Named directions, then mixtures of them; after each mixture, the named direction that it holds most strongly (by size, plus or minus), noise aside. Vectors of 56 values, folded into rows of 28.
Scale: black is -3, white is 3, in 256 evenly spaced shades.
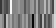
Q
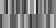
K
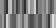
K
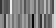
Q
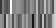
Q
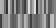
K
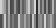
K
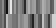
Q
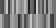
K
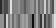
Q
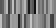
K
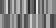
K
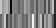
Q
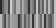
Q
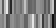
Q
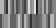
K
